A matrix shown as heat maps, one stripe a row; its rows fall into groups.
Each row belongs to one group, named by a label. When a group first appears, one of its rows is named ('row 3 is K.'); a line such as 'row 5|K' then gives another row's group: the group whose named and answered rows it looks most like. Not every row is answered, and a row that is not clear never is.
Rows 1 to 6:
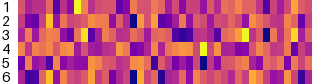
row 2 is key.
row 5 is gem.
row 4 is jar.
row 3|gem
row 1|gem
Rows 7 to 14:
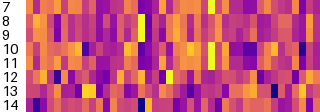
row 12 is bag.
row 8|bag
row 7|jar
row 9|bag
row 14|key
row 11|jar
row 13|gem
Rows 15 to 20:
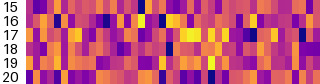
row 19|jar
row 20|gem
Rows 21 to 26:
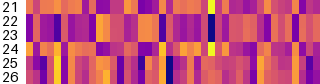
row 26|key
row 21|jar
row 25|key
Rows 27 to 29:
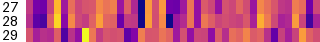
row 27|key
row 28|key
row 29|gem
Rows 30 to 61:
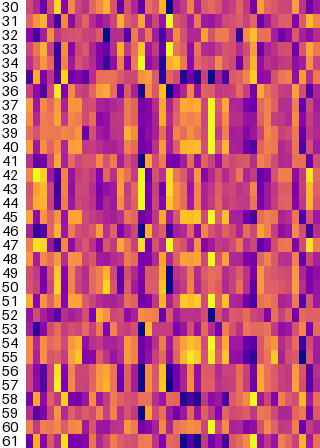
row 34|bag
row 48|jar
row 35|gem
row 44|bag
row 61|gem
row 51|jar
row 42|bag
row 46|key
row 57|key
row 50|key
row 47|bag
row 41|key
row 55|jar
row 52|gem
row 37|jar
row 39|jar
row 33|bag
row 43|bag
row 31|bag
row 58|gem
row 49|key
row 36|key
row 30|key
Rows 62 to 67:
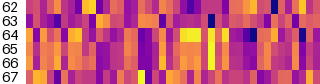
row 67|bag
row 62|gem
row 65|jar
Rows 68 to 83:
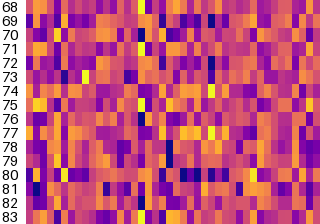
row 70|key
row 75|bag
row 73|gem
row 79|key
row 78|key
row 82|key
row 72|gem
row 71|bag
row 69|gem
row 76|key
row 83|bag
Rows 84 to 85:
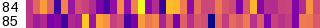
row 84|bag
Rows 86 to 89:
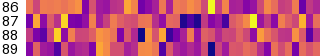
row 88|key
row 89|gem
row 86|jar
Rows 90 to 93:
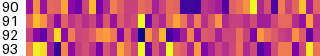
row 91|bag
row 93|bag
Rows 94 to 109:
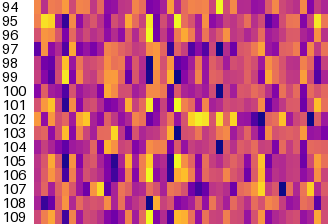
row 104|gem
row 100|gem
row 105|bag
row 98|key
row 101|bag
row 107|gem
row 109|bag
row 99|key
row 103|key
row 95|bag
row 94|jar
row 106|bag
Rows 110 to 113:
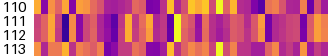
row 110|jar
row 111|bag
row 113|jar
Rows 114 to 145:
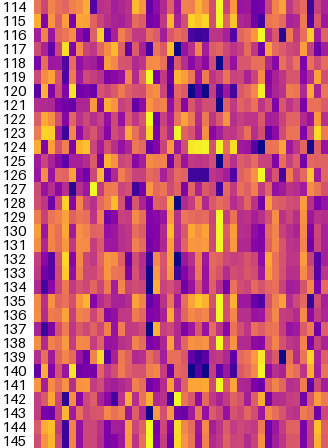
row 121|gem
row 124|jar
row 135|jar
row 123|bag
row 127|gem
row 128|key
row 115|jar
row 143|key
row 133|key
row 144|bag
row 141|jar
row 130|jar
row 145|bag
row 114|jar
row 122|bag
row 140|gem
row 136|jar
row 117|key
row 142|bag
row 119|bag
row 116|gem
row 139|gem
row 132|key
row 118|gem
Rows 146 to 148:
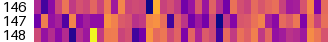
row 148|gem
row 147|gem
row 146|key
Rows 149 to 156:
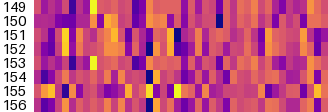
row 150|gem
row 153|gem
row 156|key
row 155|bag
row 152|key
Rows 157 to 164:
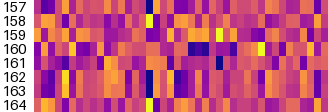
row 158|bag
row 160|gem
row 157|key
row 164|bag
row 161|gem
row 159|jar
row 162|key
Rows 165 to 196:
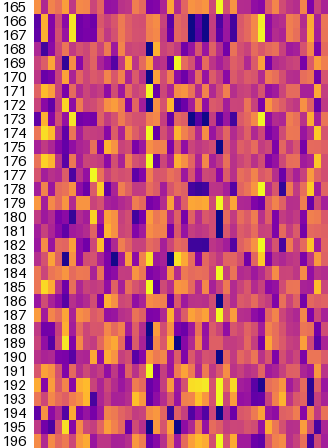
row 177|gem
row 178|gem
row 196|jar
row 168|key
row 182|gem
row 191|bag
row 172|key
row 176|bag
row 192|jar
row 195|key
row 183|bag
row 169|bag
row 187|jar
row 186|gem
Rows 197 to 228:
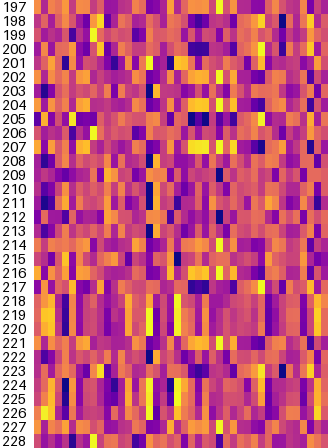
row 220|bag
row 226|bag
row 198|gem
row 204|jar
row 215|key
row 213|key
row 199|gem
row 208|key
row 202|jar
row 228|gem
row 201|bag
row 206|gem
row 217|gem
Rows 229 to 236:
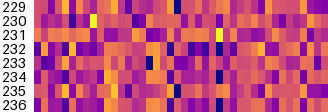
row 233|key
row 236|gem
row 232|gem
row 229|key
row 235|key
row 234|gem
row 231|jar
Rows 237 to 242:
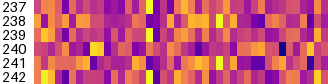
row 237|bag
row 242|bag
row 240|gem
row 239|bag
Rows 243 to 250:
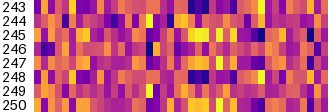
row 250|jar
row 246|key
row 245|jar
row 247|jar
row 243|gem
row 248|gem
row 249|bag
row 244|bag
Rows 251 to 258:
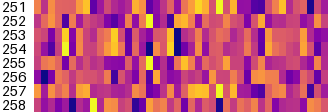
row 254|key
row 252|bag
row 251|jar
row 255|bag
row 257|jar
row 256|key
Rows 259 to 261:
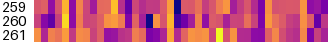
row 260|key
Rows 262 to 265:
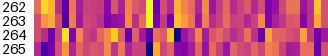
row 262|bag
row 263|bag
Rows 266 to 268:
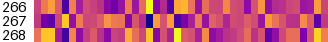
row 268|bag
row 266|bag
